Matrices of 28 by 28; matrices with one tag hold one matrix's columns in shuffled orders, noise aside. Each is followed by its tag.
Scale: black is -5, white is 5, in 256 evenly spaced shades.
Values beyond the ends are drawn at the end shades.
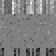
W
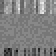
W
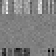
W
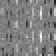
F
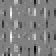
F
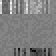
W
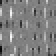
F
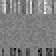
W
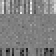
W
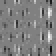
F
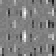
F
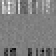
W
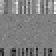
W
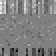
W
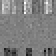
W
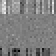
W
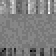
W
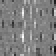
F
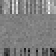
W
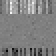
W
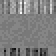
W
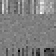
W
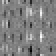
F
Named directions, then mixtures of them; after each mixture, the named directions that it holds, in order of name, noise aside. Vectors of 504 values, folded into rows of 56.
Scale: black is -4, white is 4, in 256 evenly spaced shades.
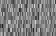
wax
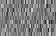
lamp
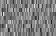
lamp, wax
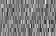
lamp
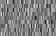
lamp, wax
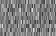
lamp, wax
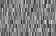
lamp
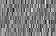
lamp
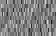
lamp, wax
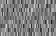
lamp, wax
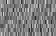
lamp, wax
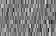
lamp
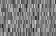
wax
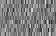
lamp
